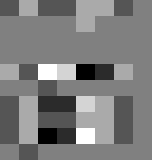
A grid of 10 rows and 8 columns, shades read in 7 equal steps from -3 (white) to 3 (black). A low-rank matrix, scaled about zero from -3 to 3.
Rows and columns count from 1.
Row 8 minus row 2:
1 -1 1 1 0 -1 1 0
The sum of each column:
3 -2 5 4 -5 -2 3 0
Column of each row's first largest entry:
1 1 1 1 5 3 3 1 3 2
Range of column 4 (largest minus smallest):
4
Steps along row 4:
same same same same same same same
